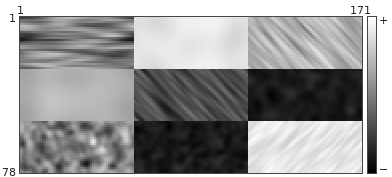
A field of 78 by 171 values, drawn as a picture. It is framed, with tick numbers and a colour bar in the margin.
It is made of 3 by 3 panels. Panel 1,1: middling, streaked across, strong in contrast. Panel 1,2: very high, smooth, faint in contrast. Panel 1,3: high, slanting down to the right. Panel 2,1: high, smooth, faint in contrast. Panel 2,2: low, slanting down to the right. Panel 2,3: very low, blotchy, faint in contrast. Panel 3,1: middling, blotchy, strong in contrast. Panel 3,2: very low, blotchy, faint in contrast. Panel 3,3: very high, slanting up to the right, faint in contrast.
